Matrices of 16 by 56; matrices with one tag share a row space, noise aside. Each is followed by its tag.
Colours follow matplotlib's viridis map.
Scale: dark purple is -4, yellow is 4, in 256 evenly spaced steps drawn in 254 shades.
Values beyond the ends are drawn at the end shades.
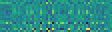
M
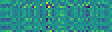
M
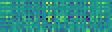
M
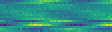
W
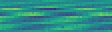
W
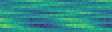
W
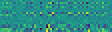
M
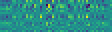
M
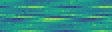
W
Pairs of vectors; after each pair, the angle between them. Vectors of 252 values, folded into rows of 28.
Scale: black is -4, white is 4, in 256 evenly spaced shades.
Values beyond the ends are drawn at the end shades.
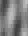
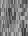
partly opposed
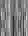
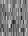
partly aligned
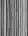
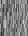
partly aligned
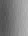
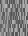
orthogonal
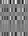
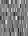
partly opposed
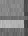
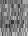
partly opposed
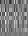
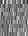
orthogonal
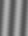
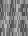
partly aligned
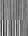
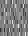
orthogonal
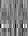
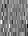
orthogonal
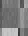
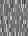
orthogonal
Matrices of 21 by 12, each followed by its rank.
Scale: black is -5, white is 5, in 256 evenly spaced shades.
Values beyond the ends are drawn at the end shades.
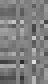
two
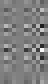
one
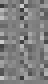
two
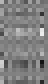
two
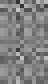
two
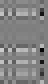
one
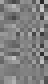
two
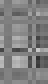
one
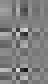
one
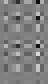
one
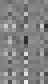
two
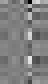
one
